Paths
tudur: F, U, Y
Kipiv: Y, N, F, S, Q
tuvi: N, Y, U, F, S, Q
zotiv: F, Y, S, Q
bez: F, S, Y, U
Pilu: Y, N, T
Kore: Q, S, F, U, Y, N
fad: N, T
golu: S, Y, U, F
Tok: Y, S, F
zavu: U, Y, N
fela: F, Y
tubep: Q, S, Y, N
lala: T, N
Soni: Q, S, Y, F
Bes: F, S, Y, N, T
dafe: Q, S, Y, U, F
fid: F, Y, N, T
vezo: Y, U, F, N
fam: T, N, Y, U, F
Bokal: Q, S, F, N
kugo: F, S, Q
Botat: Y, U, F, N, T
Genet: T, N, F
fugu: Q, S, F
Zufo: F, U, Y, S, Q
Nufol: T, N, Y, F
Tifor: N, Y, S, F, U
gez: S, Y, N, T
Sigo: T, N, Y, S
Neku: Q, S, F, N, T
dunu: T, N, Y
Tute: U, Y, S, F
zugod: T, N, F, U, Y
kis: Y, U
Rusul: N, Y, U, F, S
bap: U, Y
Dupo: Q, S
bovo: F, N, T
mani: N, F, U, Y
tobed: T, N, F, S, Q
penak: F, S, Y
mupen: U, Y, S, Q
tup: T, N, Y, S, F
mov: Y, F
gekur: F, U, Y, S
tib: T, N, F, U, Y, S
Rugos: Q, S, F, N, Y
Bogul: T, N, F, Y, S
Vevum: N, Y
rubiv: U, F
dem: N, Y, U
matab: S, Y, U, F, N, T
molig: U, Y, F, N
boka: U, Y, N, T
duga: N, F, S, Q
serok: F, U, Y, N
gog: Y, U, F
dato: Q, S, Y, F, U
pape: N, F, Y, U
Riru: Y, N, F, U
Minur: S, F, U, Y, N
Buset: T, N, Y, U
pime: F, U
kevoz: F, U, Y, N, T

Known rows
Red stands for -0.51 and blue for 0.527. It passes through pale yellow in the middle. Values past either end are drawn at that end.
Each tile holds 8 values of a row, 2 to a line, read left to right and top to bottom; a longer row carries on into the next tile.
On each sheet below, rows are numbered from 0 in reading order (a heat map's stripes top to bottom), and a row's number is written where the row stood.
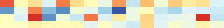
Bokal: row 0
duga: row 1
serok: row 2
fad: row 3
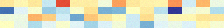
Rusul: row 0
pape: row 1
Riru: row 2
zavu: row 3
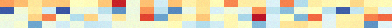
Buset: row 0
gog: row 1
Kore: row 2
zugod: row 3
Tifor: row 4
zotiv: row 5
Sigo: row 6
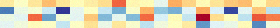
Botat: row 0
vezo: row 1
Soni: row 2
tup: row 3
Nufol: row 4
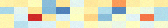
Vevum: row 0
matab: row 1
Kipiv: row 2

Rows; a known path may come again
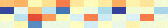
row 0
Nufol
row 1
Kipiv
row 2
tuvi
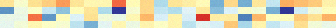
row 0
Botat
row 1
Riru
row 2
tubep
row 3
Vevum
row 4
fela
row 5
lala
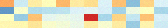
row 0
kugo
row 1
fad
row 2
tudur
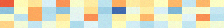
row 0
dato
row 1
mani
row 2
zugod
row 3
kevoz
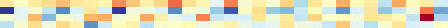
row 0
vezo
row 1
Bogul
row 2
tobed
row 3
duga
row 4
dafe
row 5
gekur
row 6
Dupo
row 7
Rugos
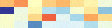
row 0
Genet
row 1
dem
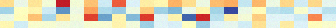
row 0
gez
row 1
Kore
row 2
Tute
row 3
mov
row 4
serok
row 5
Bes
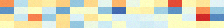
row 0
Zufo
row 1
bap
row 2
golu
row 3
Bokal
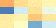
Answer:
tib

